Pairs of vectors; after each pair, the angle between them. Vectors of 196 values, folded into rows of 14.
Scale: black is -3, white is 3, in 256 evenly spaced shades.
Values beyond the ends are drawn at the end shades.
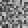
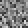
partly opposed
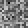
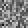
orthogonal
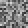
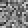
nearly opposite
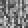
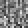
nearly parallel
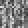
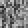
nearly opposite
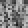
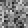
partly aligned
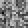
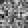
partly opposed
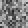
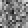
nearly parallel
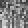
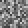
orthogonal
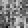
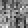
nearly opposite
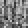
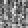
nearly opposite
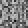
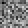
partly opposed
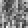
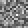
orthogonal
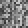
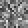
partly aligned
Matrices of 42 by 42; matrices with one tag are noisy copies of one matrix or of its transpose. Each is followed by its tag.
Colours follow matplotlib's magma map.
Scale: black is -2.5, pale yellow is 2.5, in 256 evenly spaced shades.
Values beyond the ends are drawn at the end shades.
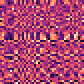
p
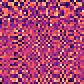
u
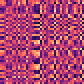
p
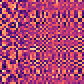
u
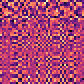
u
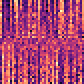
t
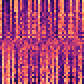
t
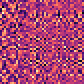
u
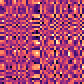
p
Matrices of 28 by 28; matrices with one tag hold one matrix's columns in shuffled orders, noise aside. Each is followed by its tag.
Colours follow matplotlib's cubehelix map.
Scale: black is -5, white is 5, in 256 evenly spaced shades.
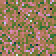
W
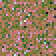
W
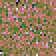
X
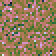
X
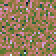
X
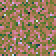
W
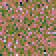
X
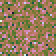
W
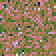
X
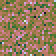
W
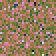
X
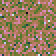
W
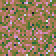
W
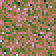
X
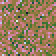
W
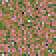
W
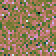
W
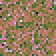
W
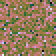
X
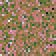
W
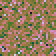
W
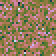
X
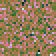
X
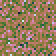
W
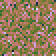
X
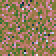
X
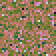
W
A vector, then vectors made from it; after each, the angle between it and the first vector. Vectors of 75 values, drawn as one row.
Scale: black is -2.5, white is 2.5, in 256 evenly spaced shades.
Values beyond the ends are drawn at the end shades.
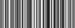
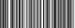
partly aligned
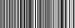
orthogonal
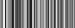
partly aligned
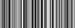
nearly opposite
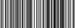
nearly parallel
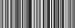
nearly parallel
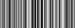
nearly opposite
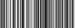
orthogonal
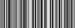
nearly opposite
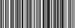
nearly parallel
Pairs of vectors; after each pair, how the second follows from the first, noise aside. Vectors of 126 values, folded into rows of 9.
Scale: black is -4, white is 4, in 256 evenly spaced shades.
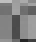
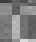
negated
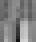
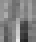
negated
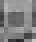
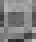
copied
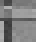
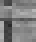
copied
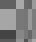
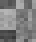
copied
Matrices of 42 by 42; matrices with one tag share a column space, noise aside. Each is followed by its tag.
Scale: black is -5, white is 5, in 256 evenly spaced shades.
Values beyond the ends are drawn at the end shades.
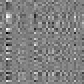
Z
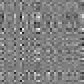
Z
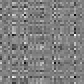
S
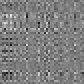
Z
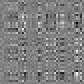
Z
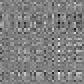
Z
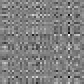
S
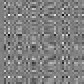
S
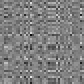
S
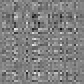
Z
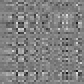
Z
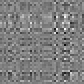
Z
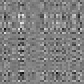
Z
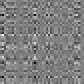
S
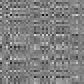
S
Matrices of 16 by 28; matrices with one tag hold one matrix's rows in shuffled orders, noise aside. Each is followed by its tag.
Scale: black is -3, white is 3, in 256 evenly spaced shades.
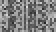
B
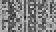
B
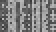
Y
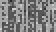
B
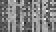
Y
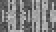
Y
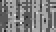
Y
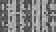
Y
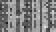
Y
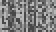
B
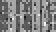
Y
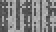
Y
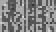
B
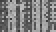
Y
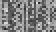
B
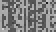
B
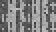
Y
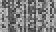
B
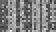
Y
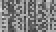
B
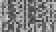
B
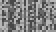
B
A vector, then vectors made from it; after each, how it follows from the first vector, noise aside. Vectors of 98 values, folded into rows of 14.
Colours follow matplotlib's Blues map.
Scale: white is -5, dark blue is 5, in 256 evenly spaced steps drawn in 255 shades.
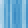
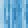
copied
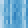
copied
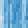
copied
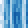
scaled up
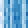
scaled up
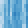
copied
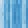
copied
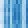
scaled up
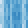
copied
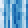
scaled up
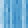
copied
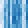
scaled up
